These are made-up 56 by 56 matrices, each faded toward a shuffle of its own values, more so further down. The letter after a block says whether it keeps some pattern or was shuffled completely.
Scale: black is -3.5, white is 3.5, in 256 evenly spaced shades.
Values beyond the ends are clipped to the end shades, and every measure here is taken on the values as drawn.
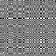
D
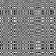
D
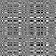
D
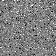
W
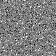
W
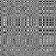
D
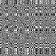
D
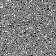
W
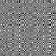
D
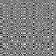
D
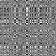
D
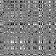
D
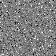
W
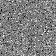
W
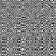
D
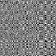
D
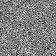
W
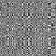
D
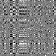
D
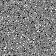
W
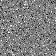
W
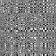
D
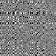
D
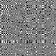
D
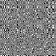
D
